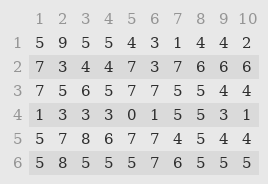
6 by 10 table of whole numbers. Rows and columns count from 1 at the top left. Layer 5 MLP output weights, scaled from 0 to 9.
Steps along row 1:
up down same down down down up same down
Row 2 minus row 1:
2 -6 -1 -1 3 0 6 2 2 4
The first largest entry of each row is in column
2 1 1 7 3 2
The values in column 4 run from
3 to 6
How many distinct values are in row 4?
4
